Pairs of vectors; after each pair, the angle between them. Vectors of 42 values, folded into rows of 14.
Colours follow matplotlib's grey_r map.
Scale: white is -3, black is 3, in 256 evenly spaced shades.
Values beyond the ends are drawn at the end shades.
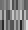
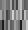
nearly parallel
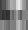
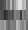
nearly parallel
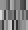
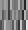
partly aligned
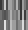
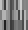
nearly opposite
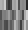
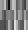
partly aligned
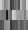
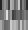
nearly opposite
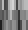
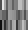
partly aligned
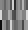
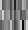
partly aligned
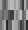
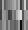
partly aligned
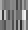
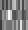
partly opposed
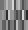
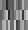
nearly opposite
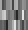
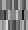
nearly opposite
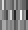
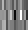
nearly parallel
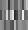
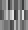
nearly parallel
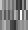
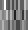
orthogonal
